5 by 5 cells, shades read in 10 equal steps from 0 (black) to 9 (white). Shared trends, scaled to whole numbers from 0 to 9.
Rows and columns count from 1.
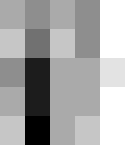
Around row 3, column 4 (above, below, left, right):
5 6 6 8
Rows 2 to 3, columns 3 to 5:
7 5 9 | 6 6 8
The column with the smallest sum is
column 2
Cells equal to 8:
1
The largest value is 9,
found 4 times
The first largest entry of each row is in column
5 5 5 5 5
